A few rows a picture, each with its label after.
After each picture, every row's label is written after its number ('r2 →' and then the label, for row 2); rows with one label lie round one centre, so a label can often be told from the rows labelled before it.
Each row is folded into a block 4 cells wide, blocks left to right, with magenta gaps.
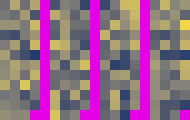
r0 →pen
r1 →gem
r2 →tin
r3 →pen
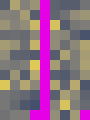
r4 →pen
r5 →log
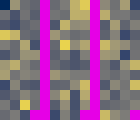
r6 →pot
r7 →tin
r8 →gem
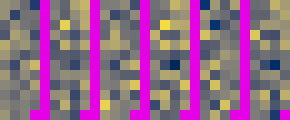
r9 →gem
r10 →tin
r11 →gem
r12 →tin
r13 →pot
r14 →tin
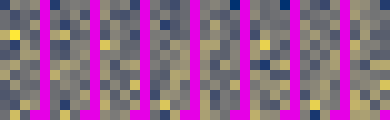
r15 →pot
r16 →pot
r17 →gem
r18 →log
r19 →gem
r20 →gem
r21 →log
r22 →gem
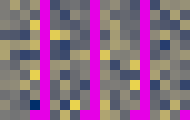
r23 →pen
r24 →pot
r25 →gem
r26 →pot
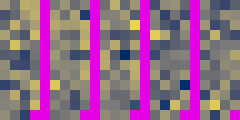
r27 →tin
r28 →pen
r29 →pen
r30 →pot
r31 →log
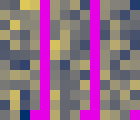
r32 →tin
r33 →gem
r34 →gem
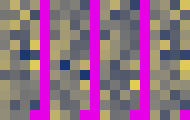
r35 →pen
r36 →gem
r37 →gem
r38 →pen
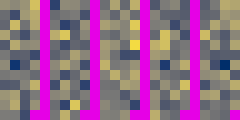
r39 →tin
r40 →pot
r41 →pen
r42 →gem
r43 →tin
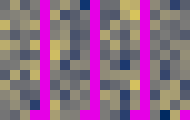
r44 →pen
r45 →gem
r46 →tin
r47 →log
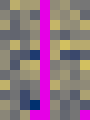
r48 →pen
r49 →pen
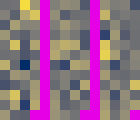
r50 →tin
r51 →gem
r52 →gem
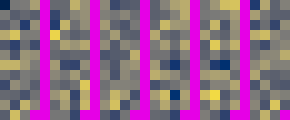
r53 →pot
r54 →tin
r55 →log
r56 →tin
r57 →tin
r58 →pot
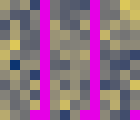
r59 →gem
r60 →log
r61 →tin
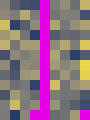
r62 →log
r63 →pen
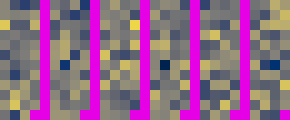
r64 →log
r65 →gem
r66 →pen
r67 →gem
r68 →pot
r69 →tin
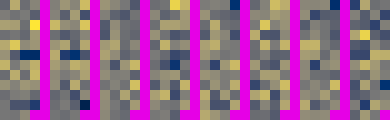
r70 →pen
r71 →pen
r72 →gem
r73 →tin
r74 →gem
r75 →tin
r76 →gem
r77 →pot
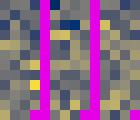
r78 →gem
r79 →pot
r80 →log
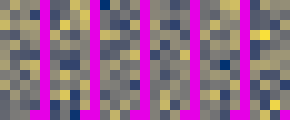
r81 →pen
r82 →tin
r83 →pot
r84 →log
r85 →tin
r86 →pot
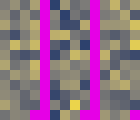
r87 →pen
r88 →pot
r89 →pen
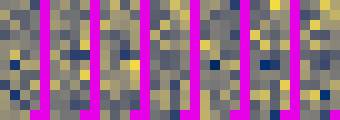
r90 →gem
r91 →pen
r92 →pen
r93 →tin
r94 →gem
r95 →tin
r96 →tin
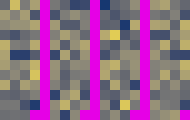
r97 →pen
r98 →log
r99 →pot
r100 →pen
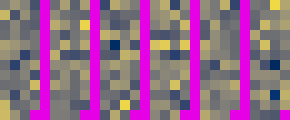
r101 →gem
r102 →pen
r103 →pot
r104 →pen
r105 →gem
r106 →tin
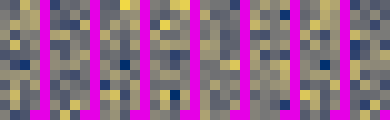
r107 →tin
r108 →pot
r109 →tin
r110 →tin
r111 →gem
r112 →pen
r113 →tin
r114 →pot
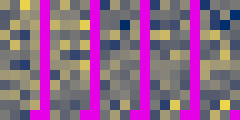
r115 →tin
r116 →pen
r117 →pot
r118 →pot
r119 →pot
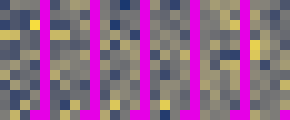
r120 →pot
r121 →pot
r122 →log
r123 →log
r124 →pen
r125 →gem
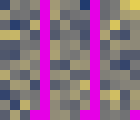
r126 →pot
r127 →gem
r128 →tin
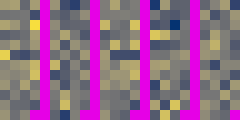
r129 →pen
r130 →log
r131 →pen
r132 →pot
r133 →gem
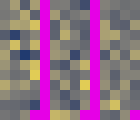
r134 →pen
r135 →gem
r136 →log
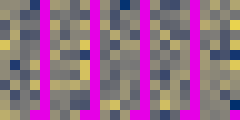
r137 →gem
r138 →pen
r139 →log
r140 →log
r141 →pen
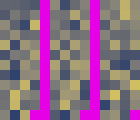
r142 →log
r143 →log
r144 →tin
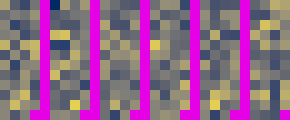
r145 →log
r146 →pot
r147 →log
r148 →gem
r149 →log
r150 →tin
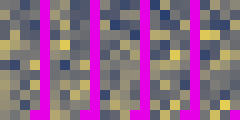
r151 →gem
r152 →gem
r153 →log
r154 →pot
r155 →pot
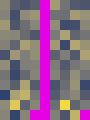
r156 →log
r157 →log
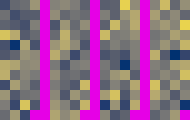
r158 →pot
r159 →gem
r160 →tin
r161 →pen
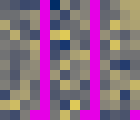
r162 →log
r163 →pot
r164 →tin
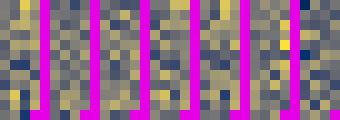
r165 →tin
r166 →log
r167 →log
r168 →tin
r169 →tin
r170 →pen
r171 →pot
